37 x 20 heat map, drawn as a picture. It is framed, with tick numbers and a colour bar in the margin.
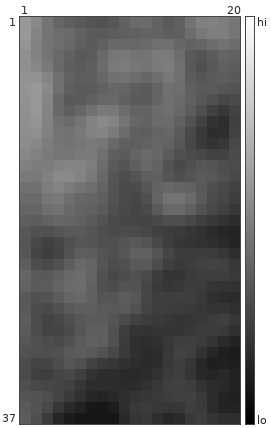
The ninth with the highest average is the top left. Overall the values sit about 30% of the way up the scale. The texture is blotchy. No regular stripes run through it. There is an overall slope up to the top left.
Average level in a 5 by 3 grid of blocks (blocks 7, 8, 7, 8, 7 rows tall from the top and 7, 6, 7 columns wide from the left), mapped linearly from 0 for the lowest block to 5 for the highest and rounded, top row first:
444
542
321
321
100
